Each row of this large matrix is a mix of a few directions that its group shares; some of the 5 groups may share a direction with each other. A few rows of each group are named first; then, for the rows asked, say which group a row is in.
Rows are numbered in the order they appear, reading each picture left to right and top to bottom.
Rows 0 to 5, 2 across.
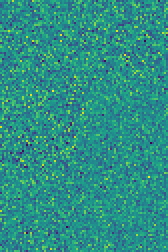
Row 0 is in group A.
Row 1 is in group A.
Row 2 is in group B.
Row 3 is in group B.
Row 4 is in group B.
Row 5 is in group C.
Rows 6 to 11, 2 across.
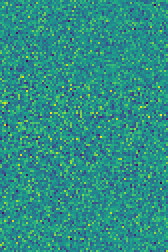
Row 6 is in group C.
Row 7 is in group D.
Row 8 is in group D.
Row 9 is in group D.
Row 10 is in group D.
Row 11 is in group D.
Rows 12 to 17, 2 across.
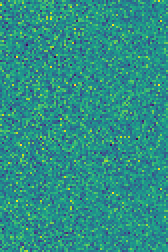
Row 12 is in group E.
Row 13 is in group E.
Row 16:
C
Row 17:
E
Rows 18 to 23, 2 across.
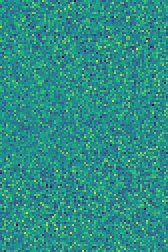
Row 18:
E
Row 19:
D
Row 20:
D
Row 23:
A
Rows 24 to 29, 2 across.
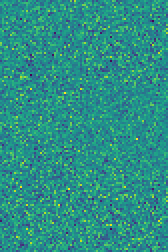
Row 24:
C
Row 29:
A
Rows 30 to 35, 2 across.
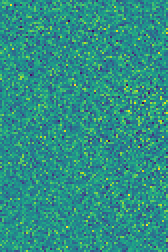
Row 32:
A
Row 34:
B
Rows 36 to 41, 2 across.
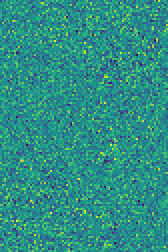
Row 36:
D
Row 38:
C
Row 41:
C
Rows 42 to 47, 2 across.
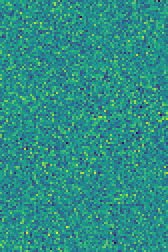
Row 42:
B
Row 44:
B
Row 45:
D
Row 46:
B
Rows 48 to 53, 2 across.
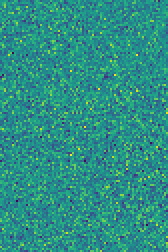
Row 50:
D
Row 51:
B
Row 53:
E
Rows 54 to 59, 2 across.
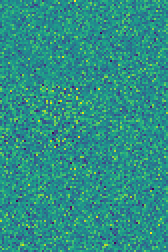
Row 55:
C
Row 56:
E
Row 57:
B
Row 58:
C
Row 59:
B
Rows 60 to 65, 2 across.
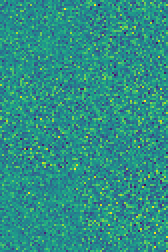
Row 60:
C
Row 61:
B
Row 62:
B
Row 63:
E
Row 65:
E
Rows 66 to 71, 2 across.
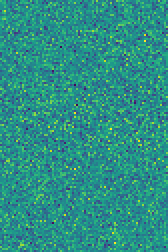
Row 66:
D
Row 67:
A
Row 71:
C
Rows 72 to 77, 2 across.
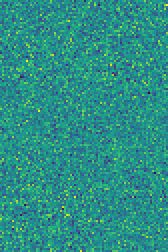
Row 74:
D
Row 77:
D
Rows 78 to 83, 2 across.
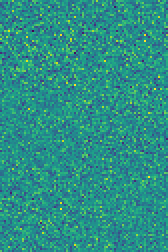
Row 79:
A
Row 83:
C
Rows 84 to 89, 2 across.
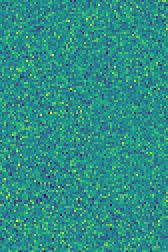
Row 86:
D
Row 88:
D
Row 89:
A
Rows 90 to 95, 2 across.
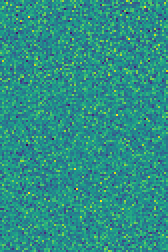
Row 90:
C
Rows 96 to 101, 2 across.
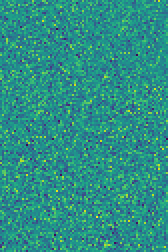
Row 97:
A
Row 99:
D
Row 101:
C
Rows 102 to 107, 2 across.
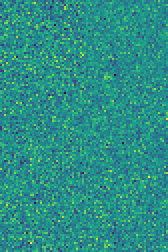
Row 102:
D
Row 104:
C
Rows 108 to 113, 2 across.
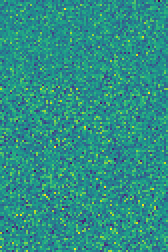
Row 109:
A
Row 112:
D
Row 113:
B
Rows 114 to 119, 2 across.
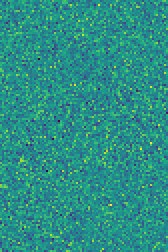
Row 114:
D
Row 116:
A
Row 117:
B
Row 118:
D
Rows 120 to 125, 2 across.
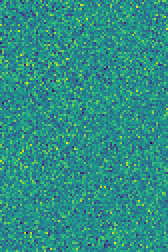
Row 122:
B
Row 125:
C
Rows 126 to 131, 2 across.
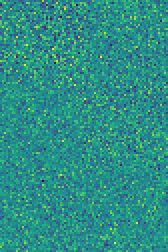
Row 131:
C
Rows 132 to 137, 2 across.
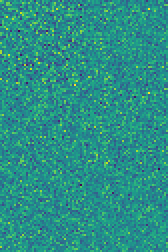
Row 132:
B
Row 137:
E
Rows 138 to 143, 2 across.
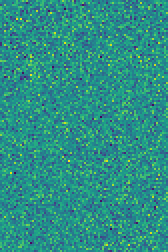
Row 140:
D
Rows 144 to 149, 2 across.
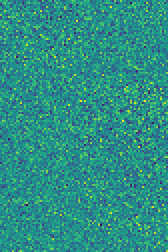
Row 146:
B
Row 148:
D
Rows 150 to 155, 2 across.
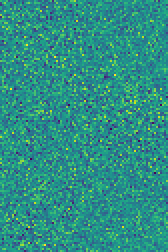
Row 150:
E
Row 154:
B
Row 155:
D
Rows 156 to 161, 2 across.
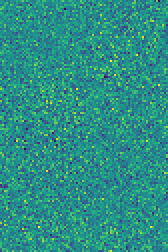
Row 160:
D
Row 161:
B
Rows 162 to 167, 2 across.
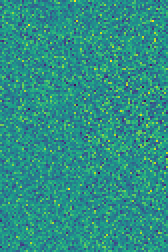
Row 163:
C
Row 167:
B
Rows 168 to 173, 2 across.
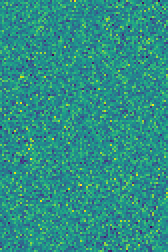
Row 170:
C
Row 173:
B
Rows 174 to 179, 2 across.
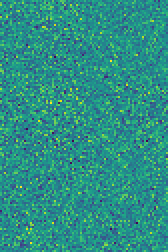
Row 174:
D
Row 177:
E
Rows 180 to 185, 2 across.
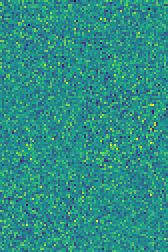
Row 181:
C
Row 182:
C
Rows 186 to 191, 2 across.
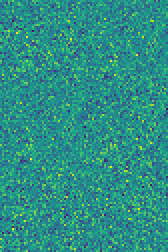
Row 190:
D
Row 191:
D
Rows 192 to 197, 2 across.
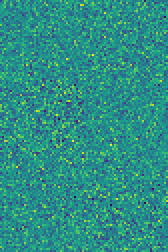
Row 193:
B
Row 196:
D
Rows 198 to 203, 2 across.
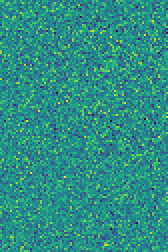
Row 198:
B
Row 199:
A
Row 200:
D
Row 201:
A
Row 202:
C
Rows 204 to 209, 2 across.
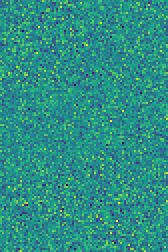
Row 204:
D
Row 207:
D
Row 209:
B
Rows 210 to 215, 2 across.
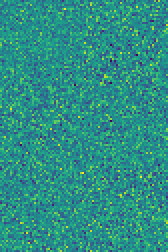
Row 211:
B
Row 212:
A
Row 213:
D
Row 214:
B
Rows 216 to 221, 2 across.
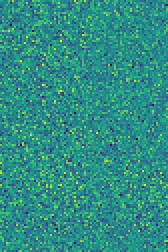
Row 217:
B
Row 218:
D
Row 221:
E
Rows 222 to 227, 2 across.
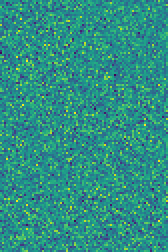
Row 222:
B
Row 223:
C
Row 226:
A
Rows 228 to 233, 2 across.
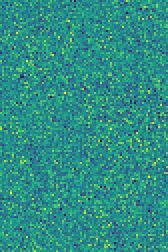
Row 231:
E
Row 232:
A
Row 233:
C
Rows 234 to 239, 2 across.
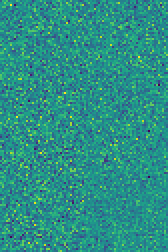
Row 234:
B
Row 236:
C
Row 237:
A
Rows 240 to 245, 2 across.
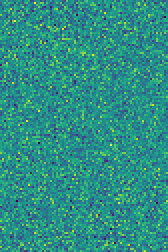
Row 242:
D
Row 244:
C
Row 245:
B
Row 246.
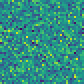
